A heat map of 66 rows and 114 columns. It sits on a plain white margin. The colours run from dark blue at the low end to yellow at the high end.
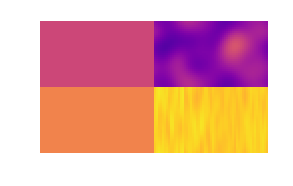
It is made of 2 by 2 panels. Panel 1,1: middling, flat. Panel 1,2: low, smooth. Panel 2,1: high, flat. Panel 2,2: very high, streaked downward, faint in contrast.
